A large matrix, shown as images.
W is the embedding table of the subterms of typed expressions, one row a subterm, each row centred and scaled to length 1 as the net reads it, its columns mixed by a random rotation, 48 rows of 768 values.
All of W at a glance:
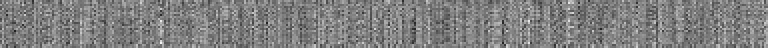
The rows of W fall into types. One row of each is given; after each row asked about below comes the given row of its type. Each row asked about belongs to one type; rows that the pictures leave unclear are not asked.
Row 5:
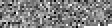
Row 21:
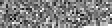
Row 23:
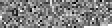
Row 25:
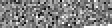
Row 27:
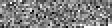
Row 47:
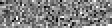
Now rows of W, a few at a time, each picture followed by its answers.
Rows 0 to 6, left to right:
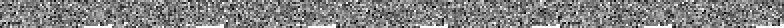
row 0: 5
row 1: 47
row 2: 21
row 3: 27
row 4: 23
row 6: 27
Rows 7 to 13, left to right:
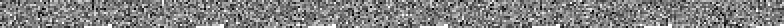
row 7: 25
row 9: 21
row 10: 23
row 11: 25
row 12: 27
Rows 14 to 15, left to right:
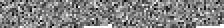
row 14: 23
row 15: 25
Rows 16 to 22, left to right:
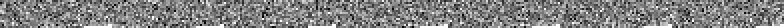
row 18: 25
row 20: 21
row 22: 23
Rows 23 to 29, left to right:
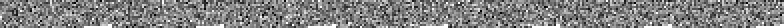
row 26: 47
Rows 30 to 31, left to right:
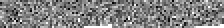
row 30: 23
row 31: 47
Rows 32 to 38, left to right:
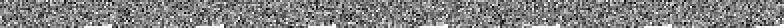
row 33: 23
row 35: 21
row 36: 47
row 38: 5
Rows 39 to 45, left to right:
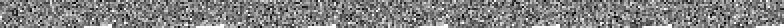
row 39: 23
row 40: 21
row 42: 21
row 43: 21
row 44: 5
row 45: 25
